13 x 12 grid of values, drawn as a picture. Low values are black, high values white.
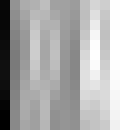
Grain: streaks running down. Ninth with the highest average: middle right. Slope: up to the right.
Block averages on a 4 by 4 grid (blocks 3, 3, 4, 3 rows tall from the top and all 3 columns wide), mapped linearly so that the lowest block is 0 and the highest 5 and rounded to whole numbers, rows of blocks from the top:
0335 | 0335 | 0335 | 0224
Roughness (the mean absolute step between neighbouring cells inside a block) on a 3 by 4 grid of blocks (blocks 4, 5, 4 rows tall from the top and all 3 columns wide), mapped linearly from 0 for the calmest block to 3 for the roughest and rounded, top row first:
3 0 0 1 / 2 0 1 1 / 3 0 1 0
